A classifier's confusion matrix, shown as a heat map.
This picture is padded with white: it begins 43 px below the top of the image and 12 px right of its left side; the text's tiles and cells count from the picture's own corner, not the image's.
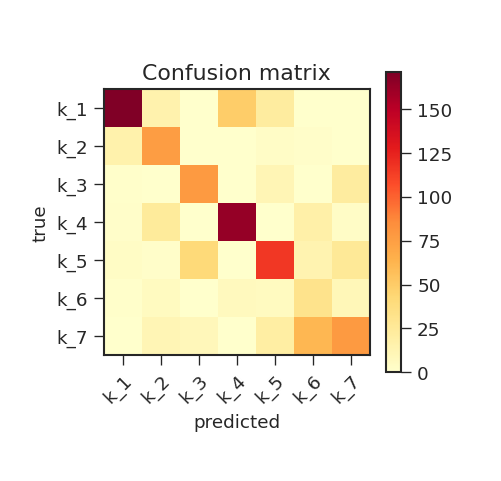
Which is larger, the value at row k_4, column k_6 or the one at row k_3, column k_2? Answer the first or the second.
the first
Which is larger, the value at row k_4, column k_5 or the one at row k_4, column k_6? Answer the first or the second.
the second
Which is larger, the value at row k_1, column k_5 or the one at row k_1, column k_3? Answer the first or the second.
the first
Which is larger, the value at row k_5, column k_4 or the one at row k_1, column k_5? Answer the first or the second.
the second
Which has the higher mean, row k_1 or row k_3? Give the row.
k_1
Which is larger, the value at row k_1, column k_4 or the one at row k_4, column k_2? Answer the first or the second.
the first
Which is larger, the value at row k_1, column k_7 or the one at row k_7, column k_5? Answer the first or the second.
the second
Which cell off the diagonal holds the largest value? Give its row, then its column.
k_7, k_6
